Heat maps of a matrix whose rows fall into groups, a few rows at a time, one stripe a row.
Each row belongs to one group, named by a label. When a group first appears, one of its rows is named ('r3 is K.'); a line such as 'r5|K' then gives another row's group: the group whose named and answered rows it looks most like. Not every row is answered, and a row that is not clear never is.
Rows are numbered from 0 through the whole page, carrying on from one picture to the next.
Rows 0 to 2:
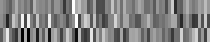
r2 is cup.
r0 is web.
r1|web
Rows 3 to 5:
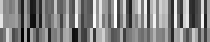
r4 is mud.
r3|mud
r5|cup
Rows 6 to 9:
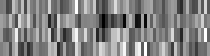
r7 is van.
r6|web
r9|mud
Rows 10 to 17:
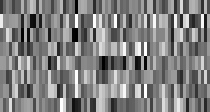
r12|cup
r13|mud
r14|van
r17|cup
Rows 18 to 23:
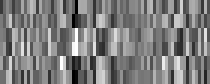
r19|cup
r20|web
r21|web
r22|cup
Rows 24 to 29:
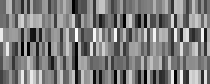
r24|cup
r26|mud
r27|cup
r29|van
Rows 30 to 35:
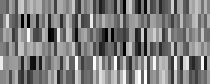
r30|van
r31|cup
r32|van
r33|van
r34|mud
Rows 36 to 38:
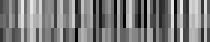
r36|van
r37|van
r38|van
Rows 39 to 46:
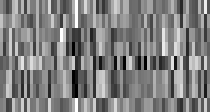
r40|mud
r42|cup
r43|van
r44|cup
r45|cup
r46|web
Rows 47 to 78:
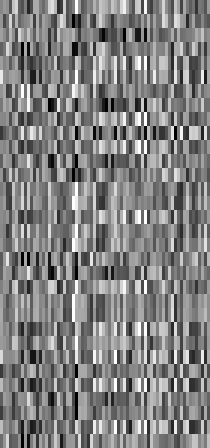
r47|mud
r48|cup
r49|van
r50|cup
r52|mud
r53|web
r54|van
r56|van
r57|mud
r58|van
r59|cup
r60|web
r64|web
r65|cup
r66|van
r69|web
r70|mud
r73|van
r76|van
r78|cup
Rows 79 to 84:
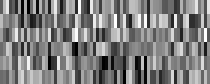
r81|web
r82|cup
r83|van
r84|van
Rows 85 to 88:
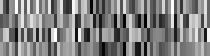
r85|web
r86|van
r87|cup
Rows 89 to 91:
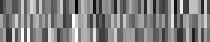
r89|van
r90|web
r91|web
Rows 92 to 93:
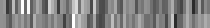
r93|web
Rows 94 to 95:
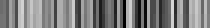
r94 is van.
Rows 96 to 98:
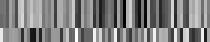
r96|van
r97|van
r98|mud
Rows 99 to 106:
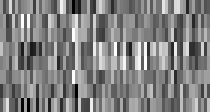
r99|cup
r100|web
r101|web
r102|mud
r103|mud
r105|van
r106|cup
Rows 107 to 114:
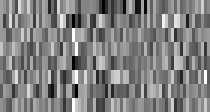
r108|cup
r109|web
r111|cup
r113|van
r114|web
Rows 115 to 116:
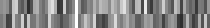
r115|mud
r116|web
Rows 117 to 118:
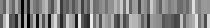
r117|cup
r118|cup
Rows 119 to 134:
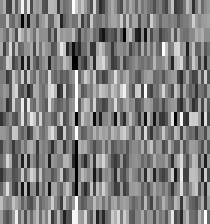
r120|cup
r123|cup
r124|web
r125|mud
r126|web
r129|van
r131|van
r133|mud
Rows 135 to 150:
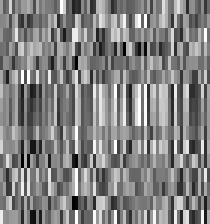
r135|cup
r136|mud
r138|van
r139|van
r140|web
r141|mud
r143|mud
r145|mud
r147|web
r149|cup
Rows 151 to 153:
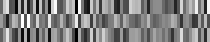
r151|cup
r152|web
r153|cup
